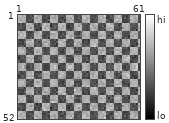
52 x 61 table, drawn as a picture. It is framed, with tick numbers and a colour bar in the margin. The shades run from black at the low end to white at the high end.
Mirror symmetry: top to bottom. Histogram: two levels. Grain: checkered. Slope: none. Odd rows or columns: none. Average level on the scale: 50%.
